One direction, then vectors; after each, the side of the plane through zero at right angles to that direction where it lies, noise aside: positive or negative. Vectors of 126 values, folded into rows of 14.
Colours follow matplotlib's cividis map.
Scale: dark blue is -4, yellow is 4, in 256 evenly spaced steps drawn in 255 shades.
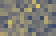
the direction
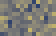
negative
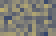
positive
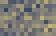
negative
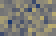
negative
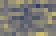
negative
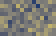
negative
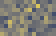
positive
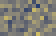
negative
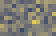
negative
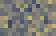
negative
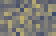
positive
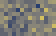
negative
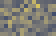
positive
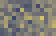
negative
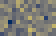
negative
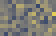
negative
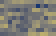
negative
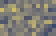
positive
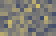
positive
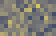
positive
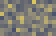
positive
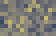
positive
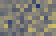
negative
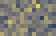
positive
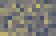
positive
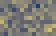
negative
